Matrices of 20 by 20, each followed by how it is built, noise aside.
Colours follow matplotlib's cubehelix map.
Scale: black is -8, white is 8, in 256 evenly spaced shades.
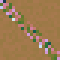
banded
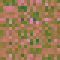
low rank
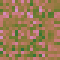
low rank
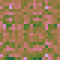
low rank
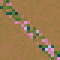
banded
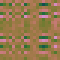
low rank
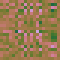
low rank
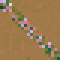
banded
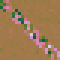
banded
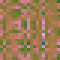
low rank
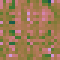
low rank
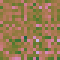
low rank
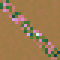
banded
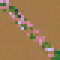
banded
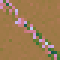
banded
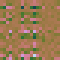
low rank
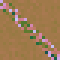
banded
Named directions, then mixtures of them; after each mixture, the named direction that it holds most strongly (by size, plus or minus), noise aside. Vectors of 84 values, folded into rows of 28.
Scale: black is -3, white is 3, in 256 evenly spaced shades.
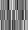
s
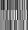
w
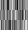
s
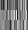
w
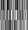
w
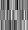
s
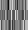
s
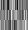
s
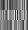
w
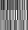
w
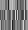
s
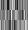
s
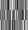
s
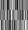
s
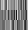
w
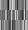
s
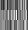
w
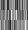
w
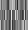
s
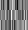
s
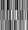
w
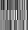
w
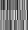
w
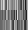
w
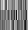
w
